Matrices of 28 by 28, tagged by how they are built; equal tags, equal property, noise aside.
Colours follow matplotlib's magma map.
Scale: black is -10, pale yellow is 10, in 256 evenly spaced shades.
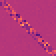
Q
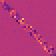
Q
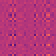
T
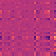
T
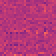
T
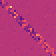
Q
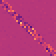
Q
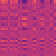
T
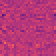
T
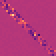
Q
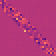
Q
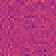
T
